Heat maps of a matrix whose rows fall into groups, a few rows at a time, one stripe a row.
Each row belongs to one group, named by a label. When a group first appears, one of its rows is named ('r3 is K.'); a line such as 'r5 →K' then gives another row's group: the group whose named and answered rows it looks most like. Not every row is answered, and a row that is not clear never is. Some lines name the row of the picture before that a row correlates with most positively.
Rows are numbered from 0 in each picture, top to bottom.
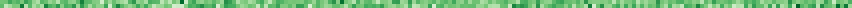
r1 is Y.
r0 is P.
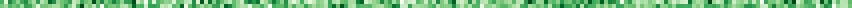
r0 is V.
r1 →P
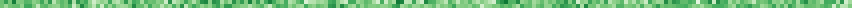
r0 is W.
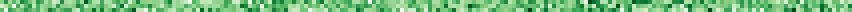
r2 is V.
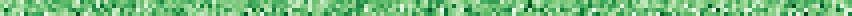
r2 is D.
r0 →V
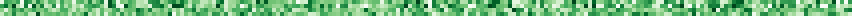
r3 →W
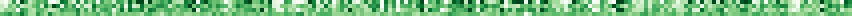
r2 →D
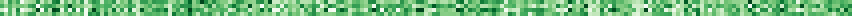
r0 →W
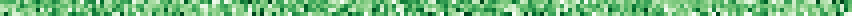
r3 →D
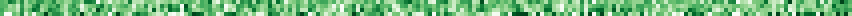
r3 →Y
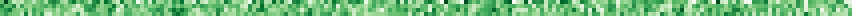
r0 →D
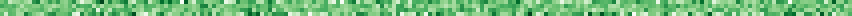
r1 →W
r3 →V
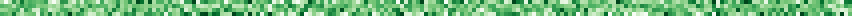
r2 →P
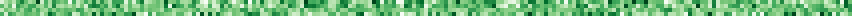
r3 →V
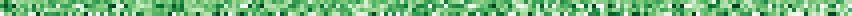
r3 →W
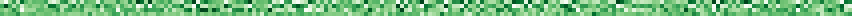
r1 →D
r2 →W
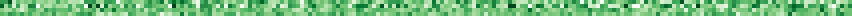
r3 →P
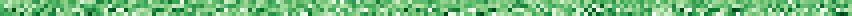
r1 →Y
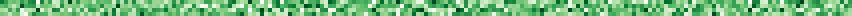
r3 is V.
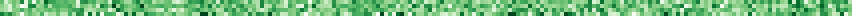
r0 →Y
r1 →V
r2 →Y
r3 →W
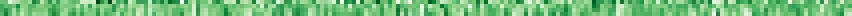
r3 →D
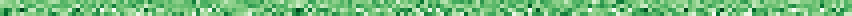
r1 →V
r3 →D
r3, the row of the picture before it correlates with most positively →3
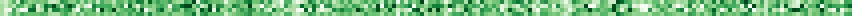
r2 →V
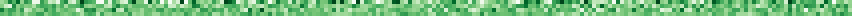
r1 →Y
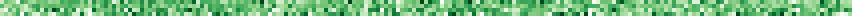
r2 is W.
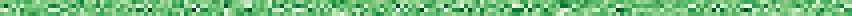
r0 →P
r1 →D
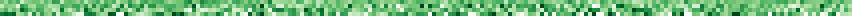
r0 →W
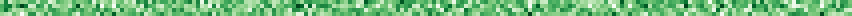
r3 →V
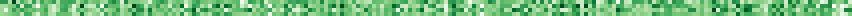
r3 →P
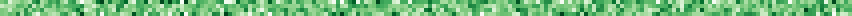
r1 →Y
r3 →P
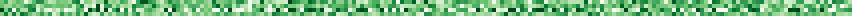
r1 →P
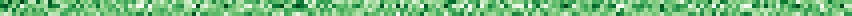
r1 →D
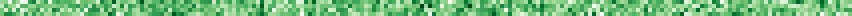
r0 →V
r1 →D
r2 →W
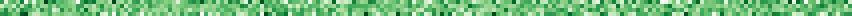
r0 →Y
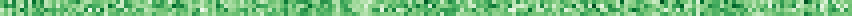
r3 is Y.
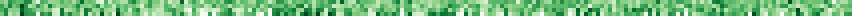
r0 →P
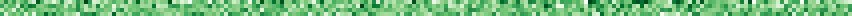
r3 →Y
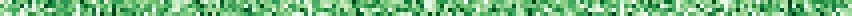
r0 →Y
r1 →Y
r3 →V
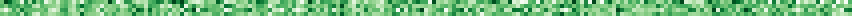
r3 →P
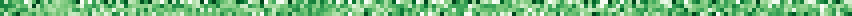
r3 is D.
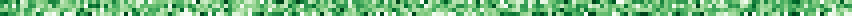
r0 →D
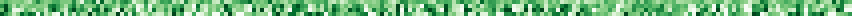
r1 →D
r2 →D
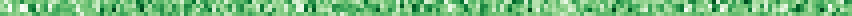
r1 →V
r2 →V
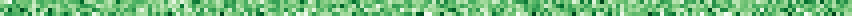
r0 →Y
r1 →P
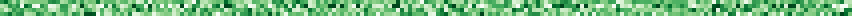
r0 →D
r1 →P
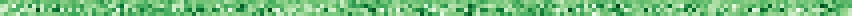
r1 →Y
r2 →W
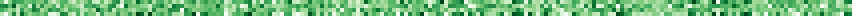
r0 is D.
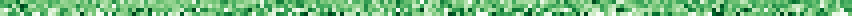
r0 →D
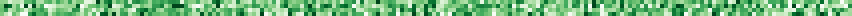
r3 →V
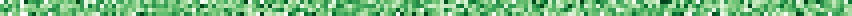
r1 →W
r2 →D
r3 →V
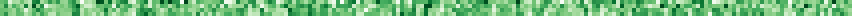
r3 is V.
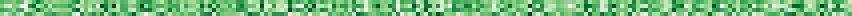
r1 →V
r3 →V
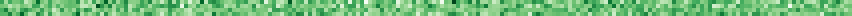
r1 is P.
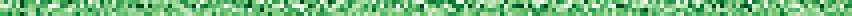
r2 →W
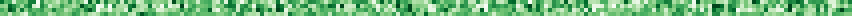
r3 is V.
